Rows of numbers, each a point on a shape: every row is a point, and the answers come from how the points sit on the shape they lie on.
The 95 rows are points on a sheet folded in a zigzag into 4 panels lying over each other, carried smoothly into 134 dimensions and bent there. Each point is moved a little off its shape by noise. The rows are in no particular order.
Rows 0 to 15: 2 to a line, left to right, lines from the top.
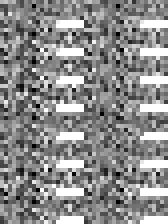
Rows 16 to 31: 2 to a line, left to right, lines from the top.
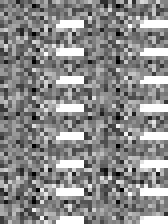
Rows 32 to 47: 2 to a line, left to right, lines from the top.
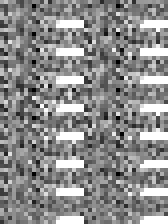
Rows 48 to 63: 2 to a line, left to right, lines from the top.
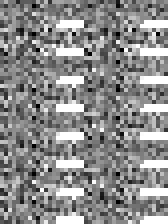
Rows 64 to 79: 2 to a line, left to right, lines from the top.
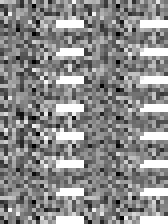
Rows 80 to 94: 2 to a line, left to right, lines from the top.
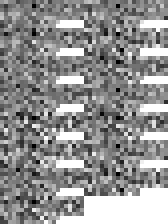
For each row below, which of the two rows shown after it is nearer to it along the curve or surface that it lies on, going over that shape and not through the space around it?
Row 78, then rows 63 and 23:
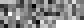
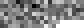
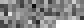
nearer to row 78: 23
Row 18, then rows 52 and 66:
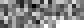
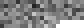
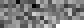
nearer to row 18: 66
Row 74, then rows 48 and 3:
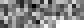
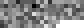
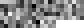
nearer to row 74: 48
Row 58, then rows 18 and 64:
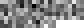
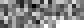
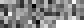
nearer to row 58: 64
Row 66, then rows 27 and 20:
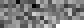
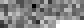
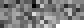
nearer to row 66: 20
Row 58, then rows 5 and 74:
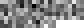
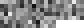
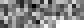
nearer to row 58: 5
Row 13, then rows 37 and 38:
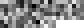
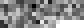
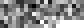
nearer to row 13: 37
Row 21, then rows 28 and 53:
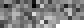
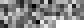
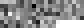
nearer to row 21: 28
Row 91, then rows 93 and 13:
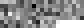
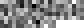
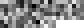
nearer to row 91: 93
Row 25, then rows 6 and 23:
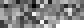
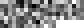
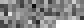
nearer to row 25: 6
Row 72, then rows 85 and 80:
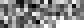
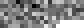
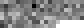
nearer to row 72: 85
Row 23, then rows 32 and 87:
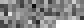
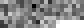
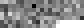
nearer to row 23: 87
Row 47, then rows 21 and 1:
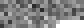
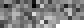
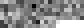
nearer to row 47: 1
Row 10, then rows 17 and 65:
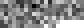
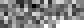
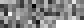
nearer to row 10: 17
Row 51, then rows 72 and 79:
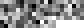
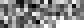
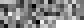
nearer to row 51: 72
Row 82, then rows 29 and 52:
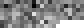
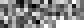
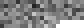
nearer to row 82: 52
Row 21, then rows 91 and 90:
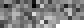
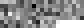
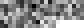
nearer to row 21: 90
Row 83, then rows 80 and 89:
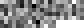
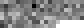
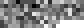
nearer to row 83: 80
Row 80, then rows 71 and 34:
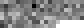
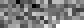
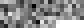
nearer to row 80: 34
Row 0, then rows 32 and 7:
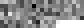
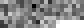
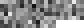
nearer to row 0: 7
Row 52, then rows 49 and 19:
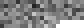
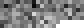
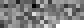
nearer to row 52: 49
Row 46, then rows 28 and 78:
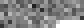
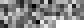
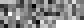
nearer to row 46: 78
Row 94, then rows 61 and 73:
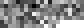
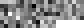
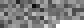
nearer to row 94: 73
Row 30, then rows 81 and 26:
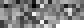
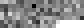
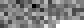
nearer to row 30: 26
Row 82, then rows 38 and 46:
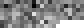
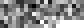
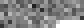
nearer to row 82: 38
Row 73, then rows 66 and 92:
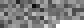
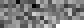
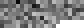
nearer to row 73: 92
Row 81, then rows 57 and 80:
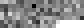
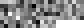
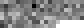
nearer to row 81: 57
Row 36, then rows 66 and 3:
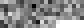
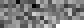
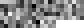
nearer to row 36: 3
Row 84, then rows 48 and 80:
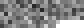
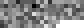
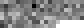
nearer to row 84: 80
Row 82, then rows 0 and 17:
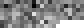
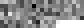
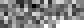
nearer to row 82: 17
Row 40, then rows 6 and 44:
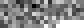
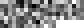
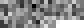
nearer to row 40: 6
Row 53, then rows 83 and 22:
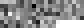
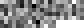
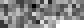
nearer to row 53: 83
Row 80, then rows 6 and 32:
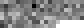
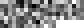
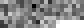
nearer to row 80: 32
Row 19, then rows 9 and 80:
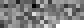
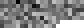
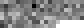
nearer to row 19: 9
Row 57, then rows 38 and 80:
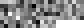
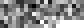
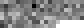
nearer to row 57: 80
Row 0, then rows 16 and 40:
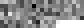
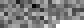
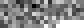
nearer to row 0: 16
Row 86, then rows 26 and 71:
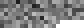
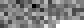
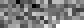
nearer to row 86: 26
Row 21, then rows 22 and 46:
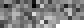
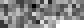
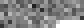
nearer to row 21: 22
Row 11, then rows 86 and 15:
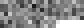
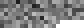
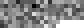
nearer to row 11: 86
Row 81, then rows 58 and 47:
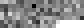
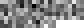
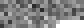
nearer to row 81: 47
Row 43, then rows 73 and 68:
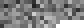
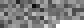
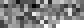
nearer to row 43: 73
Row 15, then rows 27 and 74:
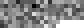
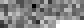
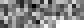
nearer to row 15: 74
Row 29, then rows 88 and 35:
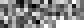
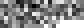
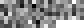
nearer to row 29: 88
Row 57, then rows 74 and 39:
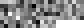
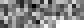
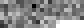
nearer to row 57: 39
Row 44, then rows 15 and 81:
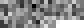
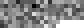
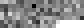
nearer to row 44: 81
